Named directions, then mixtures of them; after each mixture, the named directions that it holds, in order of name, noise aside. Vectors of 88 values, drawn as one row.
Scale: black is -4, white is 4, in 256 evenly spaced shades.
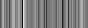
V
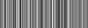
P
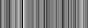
V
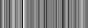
V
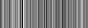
P, V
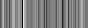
V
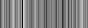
V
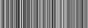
P, V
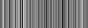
P, V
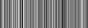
P, V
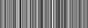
P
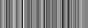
P, V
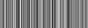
P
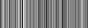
P, V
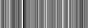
V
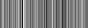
P, V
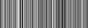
P, V
